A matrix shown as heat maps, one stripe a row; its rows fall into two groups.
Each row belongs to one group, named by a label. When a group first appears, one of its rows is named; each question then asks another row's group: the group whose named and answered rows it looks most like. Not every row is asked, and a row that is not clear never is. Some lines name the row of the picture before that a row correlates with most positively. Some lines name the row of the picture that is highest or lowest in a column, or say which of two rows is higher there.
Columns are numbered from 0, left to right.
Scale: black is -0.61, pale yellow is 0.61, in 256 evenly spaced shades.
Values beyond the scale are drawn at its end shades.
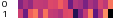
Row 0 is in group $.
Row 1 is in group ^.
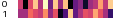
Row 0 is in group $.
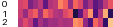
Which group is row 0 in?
$
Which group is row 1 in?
^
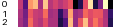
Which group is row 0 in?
^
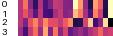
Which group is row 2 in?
^
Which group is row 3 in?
$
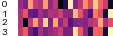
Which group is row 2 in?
$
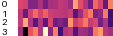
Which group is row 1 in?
^
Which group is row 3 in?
$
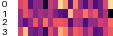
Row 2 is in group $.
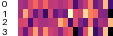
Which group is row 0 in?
^
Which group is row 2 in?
$
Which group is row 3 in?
^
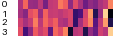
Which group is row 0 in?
$
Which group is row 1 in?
^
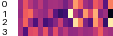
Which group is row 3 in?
$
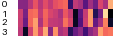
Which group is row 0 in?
$
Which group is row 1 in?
^
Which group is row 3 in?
$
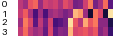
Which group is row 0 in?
^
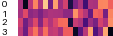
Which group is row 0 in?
$
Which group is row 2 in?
$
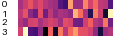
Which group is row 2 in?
^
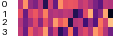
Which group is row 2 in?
$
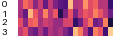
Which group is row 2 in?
^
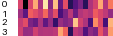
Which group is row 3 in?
$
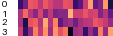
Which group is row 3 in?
$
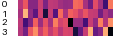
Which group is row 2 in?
$
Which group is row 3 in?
^
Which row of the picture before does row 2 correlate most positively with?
3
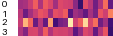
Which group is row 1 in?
$
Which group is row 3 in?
^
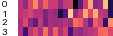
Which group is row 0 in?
^
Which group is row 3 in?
$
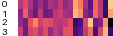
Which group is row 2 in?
^
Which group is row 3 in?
^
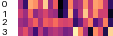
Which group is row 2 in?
^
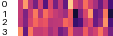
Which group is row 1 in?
^
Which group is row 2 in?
^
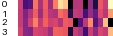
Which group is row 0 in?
$
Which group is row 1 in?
$
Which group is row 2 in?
^
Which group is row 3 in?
$
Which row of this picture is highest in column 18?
0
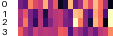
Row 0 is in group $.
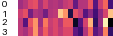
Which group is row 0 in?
^
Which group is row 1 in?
$
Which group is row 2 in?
^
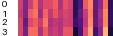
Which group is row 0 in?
^
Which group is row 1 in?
^
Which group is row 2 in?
^
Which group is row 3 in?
^
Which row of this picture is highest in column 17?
3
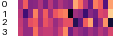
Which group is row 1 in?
$
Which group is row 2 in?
^
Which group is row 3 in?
$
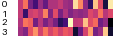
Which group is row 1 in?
$
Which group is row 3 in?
^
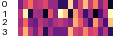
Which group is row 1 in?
$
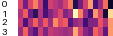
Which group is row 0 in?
^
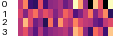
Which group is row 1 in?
^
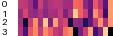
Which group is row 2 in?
$
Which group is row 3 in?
^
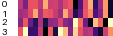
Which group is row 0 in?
^
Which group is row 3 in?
$
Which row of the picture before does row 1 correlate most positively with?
3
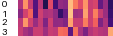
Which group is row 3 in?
$
